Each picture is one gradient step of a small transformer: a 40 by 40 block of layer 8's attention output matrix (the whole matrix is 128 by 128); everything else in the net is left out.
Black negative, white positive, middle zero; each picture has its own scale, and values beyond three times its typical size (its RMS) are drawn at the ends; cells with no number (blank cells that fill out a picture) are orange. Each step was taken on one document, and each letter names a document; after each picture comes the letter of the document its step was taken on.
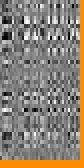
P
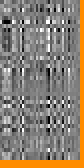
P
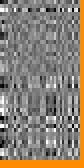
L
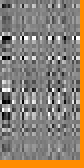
P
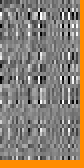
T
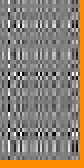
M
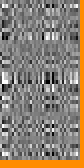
L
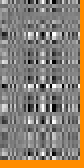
L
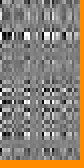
P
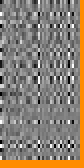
T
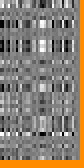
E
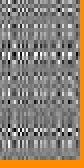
M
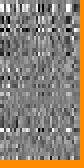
E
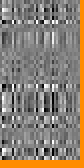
L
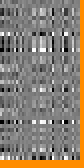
E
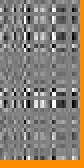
P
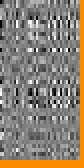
T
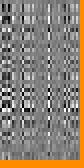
P
